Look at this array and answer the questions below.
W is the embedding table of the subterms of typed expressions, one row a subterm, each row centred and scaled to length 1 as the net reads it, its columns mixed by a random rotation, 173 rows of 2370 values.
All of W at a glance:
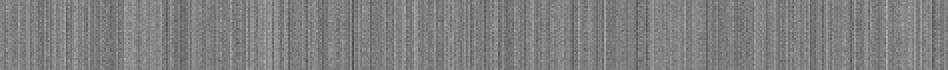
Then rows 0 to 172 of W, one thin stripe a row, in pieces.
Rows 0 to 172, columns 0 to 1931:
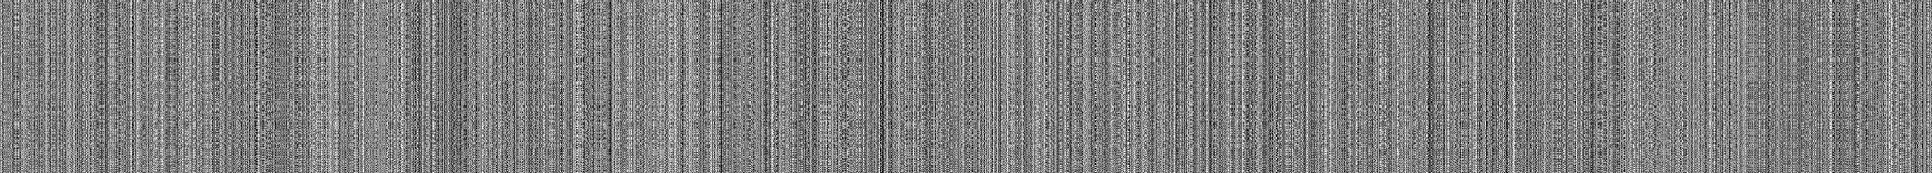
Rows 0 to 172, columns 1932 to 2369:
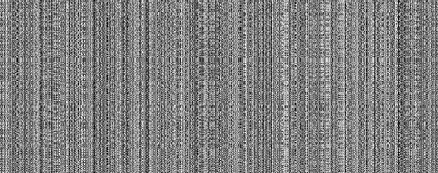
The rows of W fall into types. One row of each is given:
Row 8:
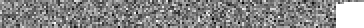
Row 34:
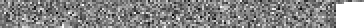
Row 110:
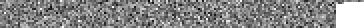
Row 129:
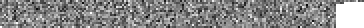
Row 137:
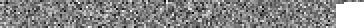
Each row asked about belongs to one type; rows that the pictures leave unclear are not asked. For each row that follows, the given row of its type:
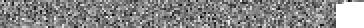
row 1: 34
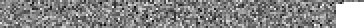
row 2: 110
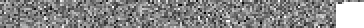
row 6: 110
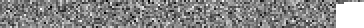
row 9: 110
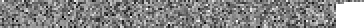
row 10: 8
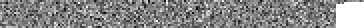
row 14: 137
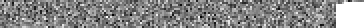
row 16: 34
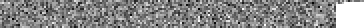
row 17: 8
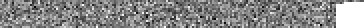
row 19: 34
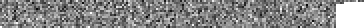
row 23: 129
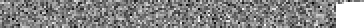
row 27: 8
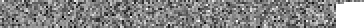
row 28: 8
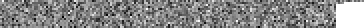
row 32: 8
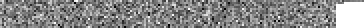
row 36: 8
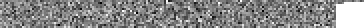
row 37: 137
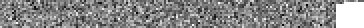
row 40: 129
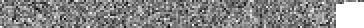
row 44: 129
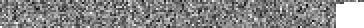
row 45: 129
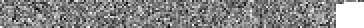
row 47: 129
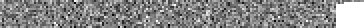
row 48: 8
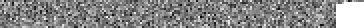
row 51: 34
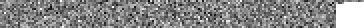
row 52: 110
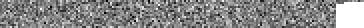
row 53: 110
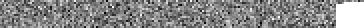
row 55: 110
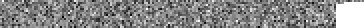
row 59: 8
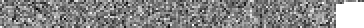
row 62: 129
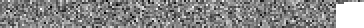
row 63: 110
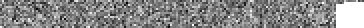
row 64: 129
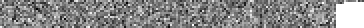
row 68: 129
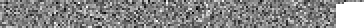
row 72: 137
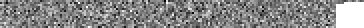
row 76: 137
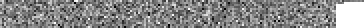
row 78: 8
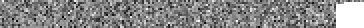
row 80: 8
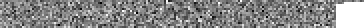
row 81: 137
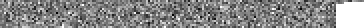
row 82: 34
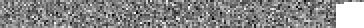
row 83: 34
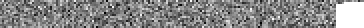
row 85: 110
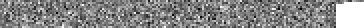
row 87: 34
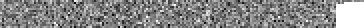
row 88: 8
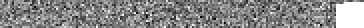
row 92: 34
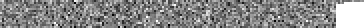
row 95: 8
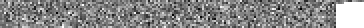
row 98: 34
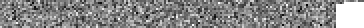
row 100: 129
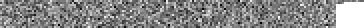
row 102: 137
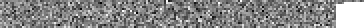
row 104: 137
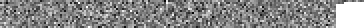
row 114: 137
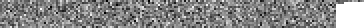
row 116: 110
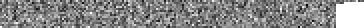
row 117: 129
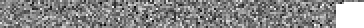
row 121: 110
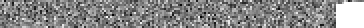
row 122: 34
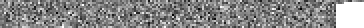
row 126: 34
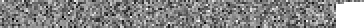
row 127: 8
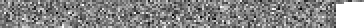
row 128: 34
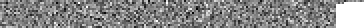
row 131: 137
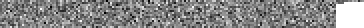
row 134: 110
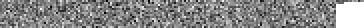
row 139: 110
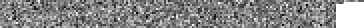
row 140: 129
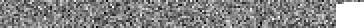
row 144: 110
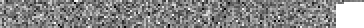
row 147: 8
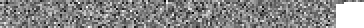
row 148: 137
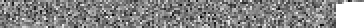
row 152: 34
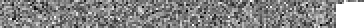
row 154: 129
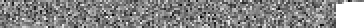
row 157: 34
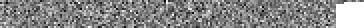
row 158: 137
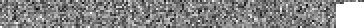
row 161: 129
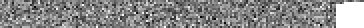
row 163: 34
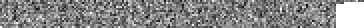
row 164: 129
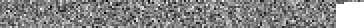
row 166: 110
